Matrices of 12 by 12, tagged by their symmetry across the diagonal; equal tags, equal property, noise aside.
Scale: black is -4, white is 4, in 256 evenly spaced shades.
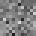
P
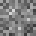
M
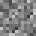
M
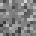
P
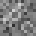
M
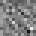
P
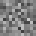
P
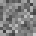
M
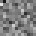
P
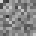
M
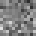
P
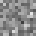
M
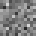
P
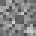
M
